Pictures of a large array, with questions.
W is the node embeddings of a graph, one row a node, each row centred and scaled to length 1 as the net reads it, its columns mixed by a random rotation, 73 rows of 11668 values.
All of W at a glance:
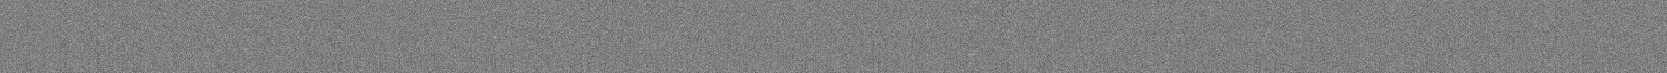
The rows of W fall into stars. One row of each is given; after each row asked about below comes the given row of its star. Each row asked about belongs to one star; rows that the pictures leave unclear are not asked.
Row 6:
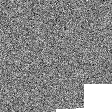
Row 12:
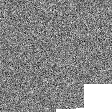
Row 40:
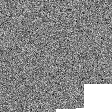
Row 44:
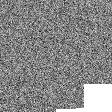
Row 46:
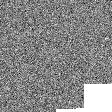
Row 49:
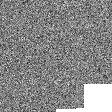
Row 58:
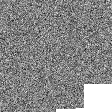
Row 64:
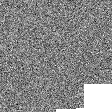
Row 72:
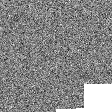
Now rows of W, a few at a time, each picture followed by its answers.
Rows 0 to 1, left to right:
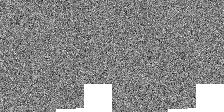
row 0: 58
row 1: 46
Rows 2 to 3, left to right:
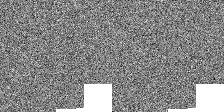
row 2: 46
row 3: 40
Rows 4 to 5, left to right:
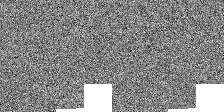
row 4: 12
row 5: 44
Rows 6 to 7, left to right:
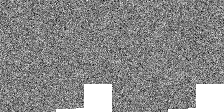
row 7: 58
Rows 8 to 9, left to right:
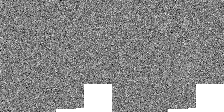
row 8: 40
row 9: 49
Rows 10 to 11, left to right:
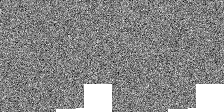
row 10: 64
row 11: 64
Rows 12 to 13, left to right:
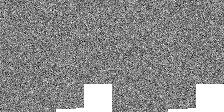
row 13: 58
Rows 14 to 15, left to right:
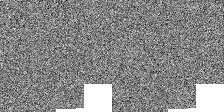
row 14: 72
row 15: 6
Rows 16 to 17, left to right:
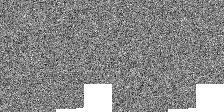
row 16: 44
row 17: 49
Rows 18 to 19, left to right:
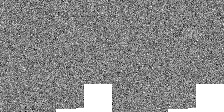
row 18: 49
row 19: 12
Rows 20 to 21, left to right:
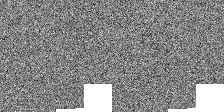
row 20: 58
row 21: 40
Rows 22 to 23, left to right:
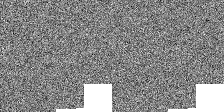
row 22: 6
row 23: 64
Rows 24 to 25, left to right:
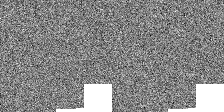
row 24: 12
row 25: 6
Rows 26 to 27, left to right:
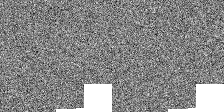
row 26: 6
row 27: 64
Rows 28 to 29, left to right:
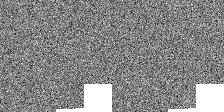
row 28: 44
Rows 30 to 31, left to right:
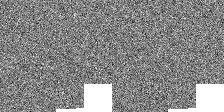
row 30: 72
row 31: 49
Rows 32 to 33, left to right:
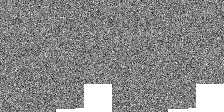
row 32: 58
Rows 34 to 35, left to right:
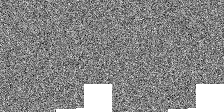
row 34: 40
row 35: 58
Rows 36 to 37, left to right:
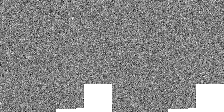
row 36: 49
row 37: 49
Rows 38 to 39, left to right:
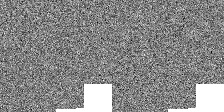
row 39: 12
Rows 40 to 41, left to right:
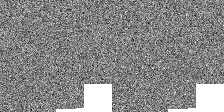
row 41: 72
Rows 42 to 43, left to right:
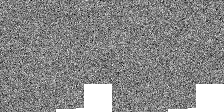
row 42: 6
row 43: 64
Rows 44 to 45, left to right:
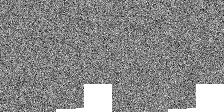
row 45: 64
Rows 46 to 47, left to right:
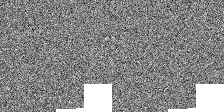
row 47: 64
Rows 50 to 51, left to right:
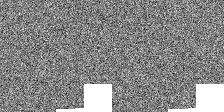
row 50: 58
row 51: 46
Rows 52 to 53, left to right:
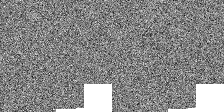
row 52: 72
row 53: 40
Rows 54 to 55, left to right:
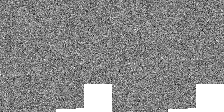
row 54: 44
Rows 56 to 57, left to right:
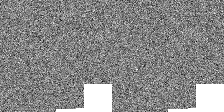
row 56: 58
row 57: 12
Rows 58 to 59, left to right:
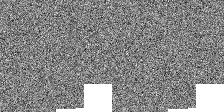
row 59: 44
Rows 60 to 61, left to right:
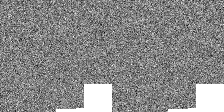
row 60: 72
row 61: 64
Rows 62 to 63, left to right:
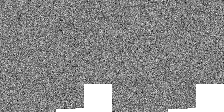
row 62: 58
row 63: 44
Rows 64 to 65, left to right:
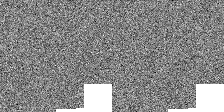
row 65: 40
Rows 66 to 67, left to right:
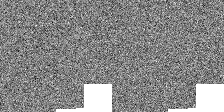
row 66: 12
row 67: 44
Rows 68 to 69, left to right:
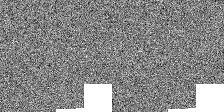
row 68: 12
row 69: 6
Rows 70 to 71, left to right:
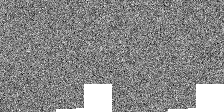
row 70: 6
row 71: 64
